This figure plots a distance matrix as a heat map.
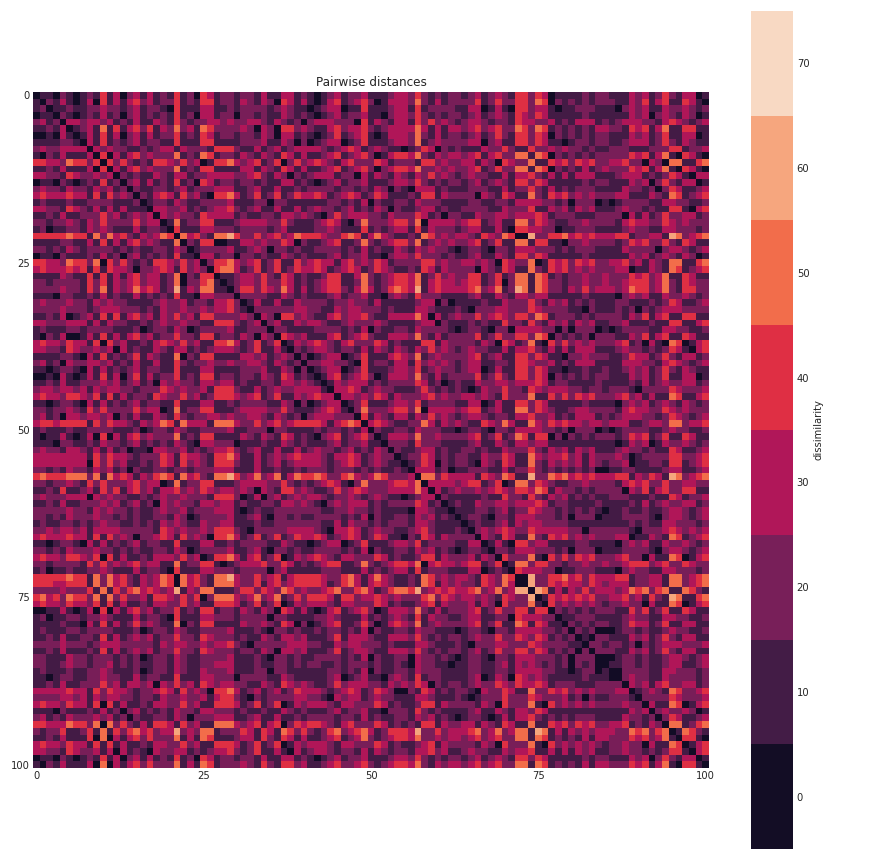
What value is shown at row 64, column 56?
10
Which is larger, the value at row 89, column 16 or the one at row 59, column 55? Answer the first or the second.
the second
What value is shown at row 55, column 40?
30
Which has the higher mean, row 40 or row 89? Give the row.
89
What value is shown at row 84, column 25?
20
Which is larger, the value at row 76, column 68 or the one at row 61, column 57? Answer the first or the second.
the second
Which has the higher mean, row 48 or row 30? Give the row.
48
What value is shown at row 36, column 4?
30
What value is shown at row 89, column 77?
40
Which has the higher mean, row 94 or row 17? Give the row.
94
